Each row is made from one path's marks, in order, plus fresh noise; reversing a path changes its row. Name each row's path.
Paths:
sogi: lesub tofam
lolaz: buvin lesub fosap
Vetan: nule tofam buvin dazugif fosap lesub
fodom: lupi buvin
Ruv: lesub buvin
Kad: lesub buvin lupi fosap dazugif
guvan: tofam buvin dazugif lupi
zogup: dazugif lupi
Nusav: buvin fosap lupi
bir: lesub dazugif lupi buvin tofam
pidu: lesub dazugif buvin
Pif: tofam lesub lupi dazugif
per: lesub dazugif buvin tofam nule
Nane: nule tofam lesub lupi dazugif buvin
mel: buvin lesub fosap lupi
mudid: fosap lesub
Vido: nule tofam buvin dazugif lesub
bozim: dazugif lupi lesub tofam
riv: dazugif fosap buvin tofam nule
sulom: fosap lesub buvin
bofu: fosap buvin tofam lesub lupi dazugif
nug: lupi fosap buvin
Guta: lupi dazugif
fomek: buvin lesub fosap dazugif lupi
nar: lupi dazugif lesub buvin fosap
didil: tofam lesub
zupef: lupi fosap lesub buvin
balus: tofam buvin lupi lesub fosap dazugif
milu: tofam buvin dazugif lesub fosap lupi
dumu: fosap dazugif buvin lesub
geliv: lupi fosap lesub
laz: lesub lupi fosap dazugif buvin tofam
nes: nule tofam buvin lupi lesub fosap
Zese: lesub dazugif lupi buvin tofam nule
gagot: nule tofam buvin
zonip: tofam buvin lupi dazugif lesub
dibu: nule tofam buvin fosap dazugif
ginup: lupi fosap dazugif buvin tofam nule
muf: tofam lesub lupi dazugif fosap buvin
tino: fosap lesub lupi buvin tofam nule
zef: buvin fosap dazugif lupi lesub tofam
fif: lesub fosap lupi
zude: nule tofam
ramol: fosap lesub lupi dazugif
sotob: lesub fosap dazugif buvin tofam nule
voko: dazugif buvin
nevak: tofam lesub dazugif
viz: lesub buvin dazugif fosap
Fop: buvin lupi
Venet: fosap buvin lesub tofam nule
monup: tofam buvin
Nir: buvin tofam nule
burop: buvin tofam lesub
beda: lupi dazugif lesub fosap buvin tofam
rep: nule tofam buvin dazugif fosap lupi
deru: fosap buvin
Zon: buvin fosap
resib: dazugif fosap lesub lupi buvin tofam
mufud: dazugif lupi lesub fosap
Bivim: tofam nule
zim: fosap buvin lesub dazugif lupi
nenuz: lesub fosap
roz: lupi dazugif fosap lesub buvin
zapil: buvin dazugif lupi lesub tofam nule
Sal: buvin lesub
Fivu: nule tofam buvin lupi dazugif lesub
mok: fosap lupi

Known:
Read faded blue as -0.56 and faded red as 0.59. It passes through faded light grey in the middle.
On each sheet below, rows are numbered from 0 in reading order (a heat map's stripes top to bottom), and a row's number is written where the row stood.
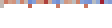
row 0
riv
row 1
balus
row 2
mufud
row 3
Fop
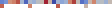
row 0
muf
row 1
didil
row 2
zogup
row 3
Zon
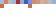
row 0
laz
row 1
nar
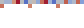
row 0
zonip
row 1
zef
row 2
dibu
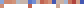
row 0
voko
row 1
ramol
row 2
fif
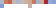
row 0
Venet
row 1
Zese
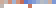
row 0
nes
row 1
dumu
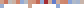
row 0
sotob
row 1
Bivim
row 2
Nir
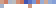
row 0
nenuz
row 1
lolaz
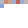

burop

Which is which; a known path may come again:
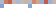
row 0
Venet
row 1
burop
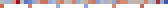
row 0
zonip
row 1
Nusav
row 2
sotob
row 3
Nir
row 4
voko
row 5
laz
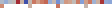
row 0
didil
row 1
ginup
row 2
mufud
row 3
Zese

